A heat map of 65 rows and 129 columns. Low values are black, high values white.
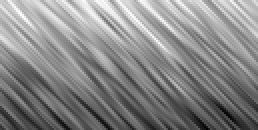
No single row or column stands out from its neighbours. The field climbs toward the top. The grain runs diagonally down to the right.
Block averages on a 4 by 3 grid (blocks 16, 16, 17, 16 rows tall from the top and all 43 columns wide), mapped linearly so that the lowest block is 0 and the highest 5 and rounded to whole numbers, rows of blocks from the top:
5 5 4
3 3 3
2 2 2
0 1 0
